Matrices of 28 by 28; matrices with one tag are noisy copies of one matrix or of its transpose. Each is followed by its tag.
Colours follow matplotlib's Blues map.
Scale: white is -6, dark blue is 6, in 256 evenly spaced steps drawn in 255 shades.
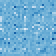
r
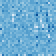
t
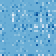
t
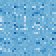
r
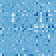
t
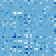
t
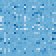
r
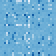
r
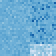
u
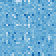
r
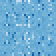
r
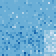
u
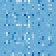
r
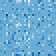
r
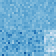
u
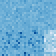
u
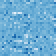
t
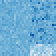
u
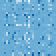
r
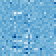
t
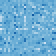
r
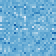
r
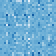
r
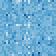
r
